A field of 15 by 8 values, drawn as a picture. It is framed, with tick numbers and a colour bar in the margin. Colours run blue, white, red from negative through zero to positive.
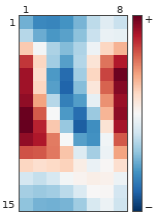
Average level on the scale: 50%. Ninth with the lowest average: centre. Slope: none. Ninth with the highest average: middle left.
